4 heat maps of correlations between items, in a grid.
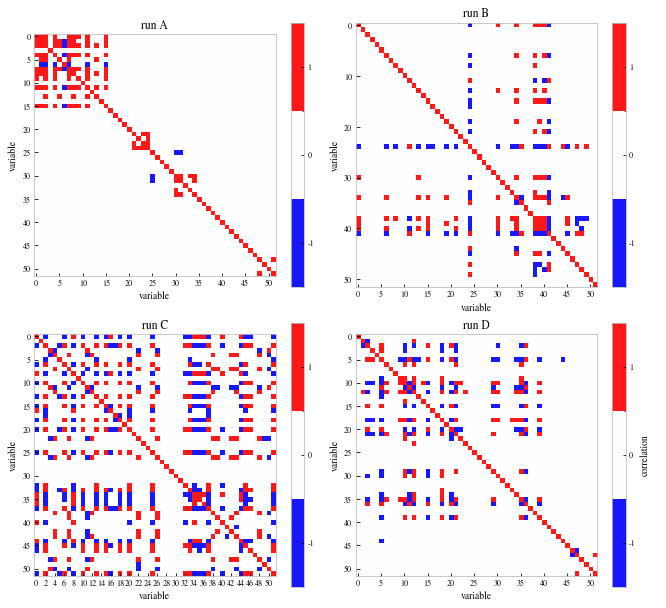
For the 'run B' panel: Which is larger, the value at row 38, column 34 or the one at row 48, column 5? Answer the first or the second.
the first
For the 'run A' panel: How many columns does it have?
52
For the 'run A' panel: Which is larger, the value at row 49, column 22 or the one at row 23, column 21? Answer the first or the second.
the second
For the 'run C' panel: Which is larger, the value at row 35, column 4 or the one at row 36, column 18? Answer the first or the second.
the first
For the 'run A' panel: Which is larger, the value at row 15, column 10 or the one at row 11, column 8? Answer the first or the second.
the second
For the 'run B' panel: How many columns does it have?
52
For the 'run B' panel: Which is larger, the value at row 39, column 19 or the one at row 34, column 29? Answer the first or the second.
the first
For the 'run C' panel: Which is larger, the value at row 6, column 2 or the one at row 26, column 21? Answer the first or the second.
the first
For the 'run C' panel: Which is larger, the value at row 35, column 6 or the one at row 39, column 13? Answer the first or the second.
the second
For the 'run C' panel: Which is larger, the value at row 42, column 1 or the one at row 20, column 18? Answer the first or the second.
the second
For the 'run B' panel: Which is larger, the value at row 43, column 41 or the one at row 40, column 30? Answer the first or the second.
the second
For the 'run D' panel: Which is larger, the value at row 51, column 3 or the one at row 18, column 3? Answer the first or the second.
the first
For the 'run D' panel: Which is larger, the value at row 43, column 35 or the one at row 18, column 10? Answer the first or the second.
the second
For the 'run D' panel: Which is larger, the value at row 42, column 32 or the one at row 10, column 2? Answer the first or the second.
the first
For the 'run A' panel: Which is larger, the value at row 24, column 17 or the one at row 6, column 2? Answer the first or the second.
the first
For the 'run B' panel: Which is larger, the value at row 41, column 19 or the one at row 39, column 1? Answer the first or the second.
the second
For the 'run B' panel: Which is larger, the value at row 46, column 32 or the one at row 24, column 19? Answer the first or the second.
the first
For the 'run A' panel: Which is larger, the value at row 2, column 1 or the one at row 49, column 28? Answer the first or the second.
the first
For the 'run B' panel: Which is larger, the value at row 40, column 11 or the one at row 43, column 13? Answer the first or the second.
the second
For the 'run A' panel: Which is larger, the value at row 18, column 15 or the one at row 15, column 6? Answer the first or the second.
the first
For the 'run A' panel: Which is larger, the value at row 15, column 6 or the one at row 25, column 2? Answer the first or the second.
the second
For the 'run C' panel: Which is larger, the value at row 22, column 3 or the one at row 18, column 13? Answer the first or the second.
the second
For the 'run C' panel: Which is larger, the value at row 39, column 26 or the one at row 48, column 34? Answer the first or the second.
the first
